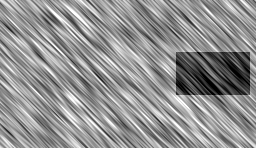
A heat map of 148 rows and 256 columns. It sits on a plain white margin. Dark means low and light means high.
Odd patch: lower, in the middle right. Ninth with the lowest average: middle right. Grain: diagonal, down to the right.
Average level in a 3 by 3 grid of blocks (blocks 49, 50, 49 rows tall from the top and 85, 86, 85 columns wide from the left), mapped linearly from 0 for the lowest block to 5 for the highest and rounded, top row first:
544 / 550 / 555
